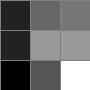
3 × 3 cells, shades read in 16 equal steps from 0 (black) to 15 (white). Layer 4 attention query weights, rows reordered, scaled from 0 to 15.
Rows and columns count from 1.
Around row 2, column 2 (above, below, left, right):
6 5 2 9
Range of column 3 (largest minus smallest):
8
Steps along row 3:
up up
